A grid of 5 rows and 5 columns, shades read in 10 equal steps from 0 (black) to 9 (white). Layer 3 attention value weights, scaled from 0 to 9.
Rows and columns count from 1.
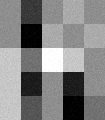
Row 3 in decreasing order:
9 7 7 5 4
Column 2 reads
2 0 4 1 3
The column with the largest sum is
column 1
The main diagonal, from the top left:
5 0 9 1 4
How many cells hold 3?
1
